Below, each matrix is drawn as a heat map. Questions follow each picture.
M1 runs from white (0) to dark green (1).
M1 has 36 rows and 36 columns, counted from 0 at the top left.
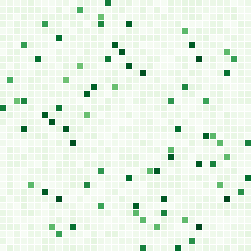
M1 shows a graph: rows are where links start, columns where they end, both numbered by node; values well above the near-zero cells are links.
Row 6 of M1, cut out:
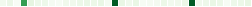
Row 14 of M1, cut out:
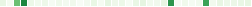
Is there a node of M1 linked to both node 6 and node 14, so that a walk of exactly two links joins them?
yes
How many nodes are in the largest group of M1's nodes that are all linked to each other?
2
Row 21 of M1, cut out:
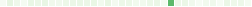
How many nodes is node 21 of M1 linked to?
1
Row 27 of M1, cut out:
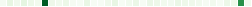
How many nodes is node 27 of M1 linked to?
2
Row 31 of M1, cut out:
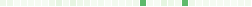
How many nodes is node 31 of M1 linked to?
2
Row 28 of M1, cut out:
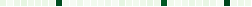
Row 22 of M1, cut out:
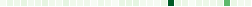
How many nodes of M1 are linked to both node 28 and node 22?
1
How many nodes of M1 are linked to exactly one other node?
10
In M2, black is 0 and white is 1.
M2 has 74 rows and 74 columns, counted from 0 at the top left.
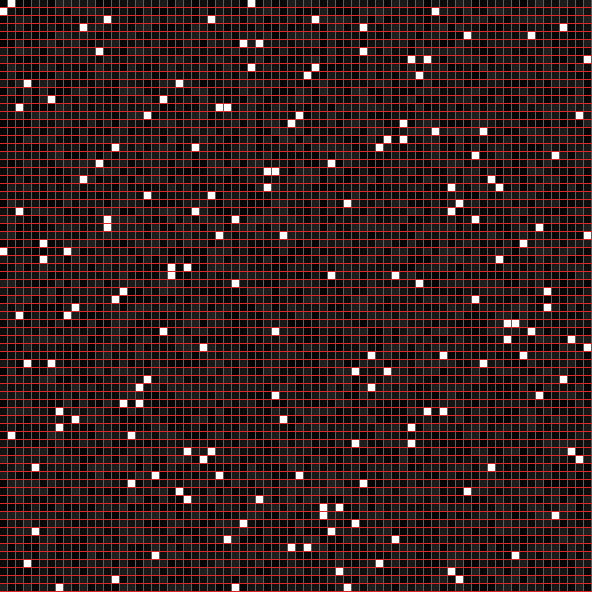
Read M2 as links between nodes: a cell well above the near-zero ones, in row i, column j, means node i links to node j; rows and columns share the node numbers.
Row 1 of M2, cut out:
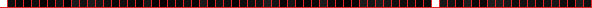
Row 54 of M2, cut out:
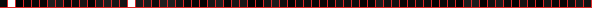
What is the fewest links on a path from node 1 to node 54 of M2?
1
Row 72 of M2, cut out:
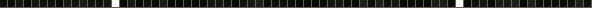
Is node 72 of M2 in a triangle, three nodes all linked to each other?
no
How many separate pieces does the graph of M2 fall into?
2
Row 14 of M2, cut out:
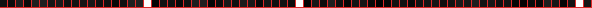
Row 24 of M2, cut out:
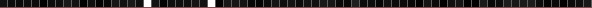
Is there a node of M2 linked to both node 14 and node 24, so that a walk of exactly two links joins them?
yes
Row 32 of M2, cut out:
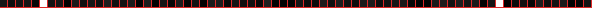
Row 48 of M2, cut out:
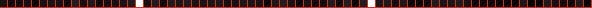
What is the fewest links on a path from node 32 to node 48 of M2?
6
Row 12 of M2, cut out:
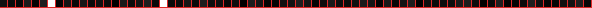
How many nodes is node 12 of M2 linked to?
2
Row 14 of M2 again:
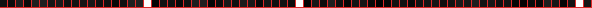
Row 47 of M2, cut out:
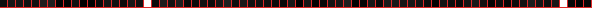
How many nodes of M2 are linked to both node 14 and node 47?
1
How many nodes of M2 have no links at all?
1
